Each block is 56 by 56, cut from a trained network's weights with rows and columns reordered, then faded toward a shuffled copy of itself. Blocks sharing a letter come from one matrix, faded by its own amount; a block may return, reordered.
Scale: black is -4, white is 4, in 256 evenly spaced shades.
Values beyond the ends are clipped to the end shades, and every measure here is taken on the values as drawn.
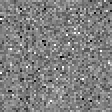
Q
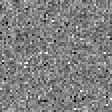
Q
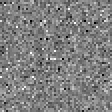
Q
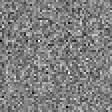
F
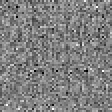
F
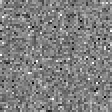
Q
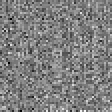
F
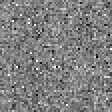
Q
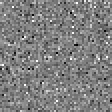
Q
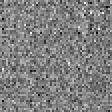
F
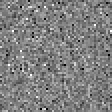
Q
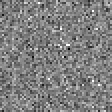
F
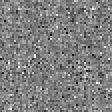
Q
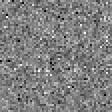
Q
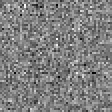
F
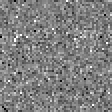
Q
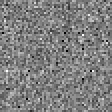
F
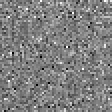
Q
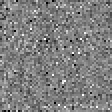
Q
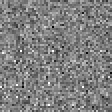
F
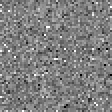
Q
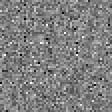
Q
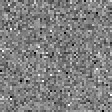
Q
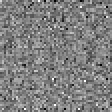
F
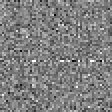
F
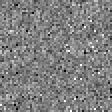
Q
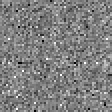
Q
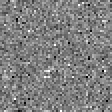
Q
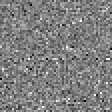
Q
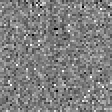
Q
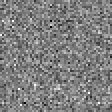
F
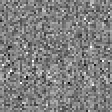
F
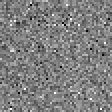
Q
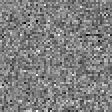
F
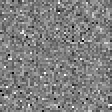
Q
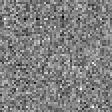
F
